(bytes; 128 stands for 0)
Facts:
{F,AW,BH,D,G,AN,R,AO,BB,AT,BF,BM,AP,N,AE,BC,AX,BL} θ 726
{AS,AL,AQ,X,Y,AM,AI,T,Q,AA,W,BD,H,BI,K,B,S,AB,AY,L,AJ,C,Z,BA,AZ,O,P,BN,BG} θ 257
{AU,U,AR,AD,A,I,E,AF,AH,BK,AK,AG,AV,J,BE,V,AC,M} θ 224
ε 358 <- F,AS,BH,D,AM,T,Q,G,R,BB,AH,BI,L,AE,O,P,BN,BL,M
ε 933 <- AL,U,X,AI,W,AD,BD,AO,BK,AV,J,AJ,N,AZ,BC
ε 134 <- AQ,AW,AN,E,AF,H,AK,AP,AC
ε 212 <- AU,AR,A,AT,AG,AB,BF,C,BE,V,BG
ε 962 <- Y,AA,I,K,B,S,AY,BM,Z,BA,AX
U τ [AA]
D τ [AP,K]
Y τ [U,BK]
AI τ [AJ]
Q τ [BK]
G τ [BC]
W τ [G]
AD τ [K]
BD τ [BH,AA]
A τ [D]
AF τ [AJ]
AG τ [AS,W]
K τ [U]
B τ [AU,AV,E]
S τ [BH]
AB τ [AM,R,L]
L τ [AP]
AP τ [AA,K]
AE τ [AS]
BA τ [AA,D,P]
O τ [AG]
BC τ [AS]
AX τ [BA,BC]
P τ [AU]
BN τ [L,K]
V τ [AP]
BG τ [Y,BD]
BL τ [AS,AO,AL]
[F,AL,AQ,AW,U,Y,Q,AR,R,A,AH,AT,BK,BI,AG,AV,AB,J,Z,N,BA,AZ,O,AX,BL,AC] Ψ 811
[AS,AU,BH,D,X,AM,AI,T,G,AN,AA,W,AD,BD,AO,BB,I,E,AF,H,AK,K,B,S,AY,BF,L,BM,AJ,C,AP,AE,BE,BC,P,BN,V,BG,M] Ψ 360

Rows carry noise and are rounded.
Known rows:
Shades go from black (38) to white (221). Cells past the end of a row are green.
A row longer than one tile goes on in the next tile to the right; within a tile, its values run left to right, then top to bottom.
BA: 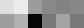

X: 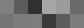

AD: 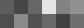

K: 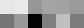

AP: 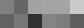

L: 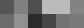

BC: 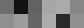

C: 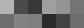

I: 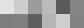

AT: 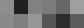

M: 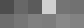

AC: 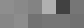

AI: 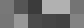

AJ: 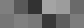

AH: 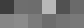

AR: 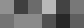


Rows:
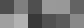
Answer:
O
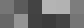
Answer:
BD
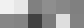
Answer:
AA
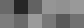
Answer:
AO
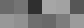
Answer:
AS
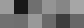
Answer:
BF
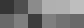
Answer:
D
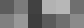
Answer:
P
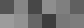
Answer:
BI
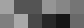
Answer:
AB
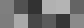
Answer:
W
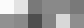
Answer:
AY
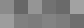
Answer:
AW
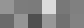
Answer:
AF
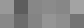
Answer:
AN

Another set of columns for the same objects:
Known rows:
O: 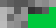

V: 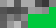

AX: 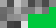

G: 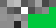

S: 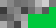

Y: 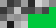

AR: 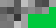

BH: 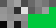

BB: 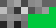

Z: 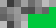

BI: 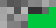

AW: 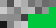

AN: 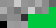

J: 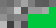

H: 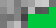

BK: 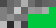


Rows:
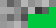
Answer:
AQ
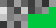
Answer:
BL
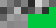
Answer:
K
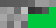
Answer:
Q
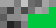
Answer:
I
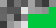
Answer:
AT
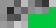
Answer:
AG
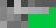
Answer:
N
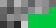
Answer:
BM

